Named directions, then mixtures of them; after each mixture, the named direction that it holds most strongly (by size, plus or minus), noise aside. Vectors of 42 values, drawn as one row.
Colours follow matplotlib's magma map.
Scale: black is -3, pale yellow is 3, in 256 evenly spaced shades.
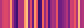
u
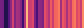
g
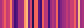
u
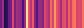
g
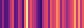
g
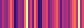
u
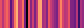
u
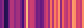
g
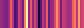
u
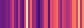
g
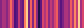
u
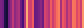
g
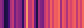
g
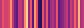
u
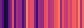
g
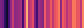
g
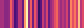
u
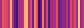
u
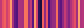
u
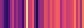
g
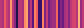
u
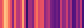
g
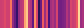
u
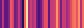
g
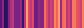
g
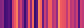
u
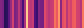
g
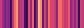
u
